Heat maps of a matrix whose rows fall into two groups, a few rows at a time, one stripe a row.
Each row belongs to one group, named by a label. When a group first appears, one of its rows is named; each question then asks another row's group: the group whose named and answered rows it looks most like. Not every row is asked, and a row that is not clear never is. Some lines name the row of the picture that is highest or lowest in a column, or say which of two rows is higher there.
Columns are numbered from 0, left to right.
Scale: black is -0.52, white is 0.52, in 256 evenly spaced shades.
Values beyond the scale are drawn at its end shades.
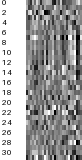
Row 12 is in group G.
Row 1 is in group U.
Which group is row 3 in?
U
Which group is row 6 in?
G
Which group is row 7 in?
G
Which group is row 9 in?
G
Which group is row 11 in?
G
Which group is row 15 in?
G
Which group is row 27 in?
U
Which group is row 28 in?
G
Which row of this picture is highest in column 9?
31
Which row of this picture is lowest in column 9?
2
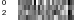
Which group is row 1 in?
G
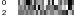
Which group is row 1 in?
G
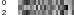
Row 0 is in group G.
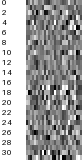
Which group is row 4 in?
U
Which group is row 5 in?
G
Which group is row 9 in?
U
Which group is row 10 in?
G
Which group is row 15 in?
G
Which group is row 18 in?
U
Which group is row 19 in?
G
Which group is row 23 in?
G
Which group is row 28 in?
G
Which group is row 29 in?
G
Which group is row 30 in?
U
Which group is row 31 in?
U
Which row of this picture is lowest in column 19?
31
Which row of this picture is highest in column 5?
31
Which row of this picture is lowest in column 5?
2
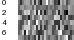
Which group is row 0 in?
U
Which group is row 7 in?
G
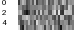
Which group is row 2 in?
G
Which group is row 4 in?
U
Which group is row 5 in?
U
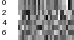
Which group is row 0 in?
G
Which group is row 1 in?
G
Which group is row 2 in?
G
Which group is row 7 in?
U
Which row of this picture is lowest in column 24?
5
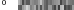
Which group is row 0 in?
U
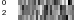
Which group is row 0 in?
G
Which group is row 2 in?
U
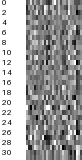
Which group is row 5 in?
G
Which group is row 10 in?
G
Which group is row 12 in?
G
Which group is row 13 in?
U
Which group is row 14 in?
G
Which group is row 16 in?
G
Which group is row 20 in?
G
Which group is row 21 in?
U
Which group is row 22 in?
U
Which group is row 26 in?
G
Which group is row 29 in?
U
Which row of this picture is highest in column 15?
29
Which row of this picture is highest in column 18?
17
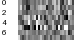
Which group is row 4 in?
U
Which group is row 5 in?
G
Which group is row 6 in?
G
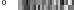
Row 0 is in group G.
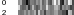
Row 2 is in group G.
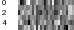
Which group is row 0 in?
U
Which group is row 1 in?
U
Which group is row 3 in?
U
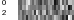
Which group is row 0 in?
U
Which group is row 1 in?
G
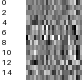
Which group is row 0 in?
G
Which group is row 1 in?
U
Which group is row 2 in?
G
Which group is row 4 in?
G
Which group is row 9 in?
G
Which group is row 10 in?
G
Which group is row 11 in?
G
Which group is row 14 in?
U
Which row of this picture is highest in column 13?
7
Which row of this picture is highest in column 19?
5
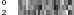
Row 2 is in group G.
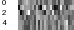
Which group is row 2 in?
U
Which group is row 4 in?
G
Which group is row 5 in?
G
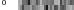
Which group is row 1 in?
U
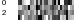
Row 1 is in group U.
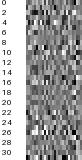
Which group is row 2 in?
G
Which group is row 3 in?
U
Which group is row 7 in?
G
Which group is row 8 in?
G
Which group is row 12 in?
G
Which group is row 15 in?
U
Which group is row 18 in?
G
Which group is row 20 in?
G
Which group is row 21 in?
U
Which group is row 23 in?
U
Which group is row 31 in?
U
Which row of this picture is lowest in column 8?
2
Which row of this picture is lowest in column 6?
4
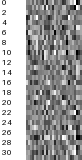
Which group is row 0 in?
G
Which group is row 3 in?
U
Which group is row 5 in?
U
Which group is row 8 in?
U
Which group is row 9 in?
U
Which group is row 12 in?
G
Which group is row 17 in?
U
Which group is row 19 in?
U
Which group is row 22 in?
G
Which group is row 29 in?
G
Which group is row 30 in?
G
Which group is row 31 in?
U
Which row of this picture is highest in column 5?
3
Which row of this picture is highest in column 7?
18
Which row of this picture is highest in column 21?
3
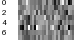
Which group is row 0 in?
G
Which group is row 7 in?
G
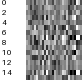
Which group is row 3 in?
G
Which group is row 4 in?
U
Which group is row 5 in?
U
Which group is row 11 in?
G
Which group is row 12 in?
U
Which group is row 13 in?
U
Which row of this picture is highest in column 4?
5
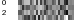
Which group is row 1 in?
U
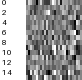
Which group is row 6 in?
G
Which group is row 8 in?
G
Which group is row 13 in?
U
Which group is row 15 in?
U
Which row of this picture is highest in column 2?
14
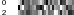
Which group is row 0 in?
U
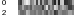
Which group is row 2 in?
U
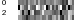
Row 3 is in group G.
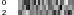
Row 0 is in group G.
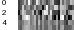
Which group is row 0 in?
U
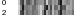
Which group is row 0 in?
U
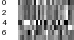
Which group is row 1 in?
G
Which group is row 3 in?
G
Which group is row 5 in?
U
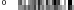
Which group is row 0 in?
G
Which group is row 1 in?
G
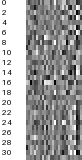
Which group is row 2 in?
G
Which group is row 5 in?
G
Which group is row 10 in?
U
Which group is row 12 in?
G
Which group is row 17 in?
G
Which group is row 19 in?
U
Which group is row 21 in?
G
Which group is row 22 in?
G
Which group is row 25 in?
G
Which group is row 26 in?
G
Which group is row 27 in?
G
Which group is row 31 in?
U
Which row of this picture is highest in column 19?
24
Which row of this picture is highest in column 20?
1
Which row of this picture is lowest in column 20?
8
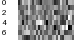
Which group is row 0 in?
U
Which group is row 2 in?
U
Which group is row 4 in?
U
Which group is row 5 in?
G
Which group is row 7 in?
G
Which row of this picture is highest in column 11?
4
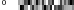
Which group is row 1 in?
U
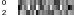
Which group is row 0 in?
U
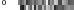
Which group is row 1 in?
U
